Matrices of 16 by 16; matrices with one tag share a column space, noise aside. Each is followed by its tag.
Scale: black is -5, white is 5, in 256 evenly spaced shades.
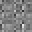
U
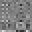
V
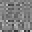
V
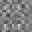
U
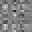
U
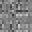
U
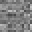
U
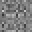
U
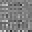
V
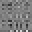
V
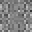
U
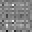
V
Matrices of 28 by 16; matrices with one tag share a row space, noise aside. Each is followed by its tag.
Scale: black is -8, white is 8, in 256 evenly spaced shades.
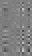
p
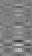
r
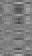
r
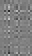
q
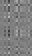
q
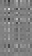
q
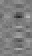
r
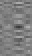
r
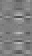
r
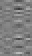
r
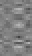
r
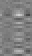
r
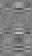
r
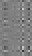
p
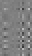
p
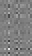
q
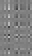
q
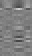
r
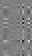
p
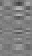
r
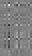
q
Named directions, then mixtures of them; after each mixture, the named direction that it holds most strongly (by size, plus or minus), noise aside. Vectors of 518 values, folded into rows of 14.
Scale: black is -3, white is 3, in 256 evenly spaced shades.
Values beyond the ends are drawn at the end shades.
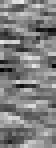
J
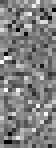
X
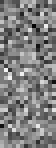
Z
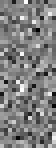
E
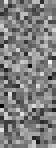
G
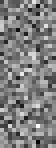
Z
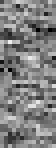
J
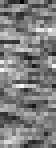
J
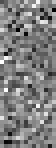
X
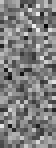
Z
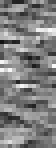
J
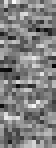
J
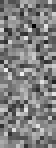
Z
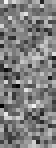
G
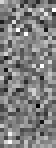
X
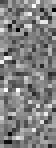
X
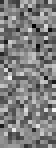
Z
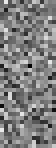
G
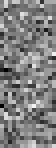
G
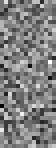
G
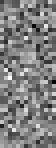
Z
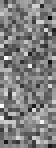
G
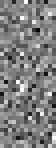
E
